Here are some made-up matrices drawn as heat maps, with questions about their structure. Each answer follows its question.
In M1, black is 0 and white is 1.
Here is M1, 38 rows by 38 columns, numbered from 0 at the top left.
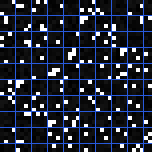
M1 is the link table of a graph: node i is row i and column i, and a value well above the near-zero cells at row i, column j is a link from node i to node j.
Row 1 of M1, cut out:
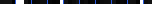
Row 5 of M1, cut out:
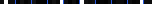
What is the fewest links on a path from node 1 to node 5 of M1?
1
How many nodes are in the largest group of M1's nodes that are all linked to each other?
3
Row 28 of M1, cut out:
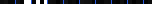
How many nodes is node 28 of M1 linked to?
4
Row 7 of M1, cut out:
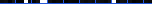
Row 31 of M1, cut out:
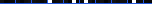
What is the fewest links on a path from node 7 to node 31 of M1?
6
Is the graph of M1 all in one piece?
yes
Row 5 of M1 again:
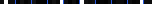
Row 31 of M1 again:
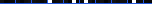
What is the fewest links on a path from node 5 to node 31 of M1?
4
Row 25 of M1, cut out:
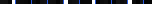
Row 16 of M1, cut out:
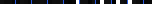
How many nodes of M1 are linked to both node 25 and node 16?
1
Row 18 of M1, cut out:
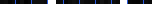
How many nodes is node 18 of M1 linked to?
4
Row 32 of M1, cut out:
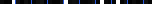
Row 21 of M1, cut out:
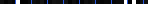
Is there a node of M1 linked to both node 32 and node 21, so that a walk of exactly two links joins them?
no
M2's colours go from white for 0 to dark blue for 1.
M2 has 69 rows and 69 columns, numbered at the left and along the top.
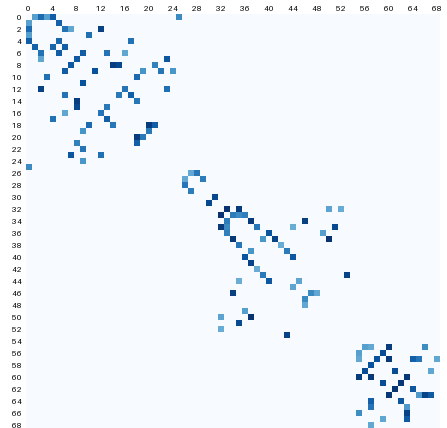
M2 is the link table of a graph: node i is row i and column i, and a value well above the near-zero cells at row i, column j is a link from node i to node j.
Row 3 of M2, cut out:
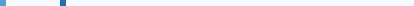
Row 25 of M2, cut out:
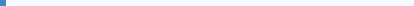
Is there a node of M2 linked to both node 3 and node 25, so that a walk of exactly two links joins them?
yes
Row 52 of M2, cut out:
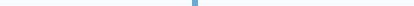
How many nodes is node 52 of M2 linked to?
1
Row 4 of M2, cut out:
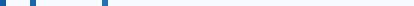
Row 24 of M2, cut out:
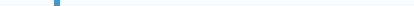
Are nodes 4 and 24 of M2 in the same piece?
yes
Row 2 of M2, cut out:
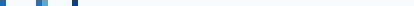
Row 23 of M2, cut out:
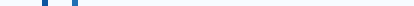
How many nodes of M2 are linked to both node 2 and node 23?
2
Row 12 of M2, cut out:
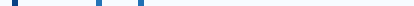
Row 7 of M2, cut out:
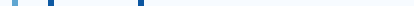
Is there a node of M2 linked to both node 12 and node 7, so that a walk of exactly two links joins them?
yes
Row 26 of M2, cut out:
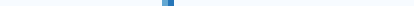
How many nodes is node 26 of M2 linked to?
2
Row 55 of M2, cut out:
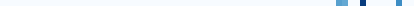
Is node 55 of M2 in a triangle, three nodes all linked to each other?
yes
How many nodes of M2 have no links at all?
1
